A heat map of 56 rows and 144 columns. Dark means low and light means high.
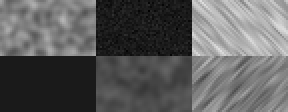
The table splits into 2 rows of 3 panels. Panel 1,1: middling, blotchy. Panel 1,2: very low, fine-grained, faint in contrast. Panel 1,3: high, slanting down to the right. Panel 2,1: very low, flat. Panel 2,2: low, blotchy, faint in contrast. Panel 2,3: middling, slanting up to the right.
